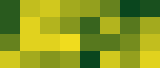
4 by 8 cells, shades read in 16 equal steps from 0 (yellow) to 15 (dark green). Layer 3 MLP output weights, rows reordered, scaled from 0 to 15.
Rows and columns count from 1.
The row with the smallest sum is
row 3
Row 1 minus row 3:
4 2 1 5 -4 -1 7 11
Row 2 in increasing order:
1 4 4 5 7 10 12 13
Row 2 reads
13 1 4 7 12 4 10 5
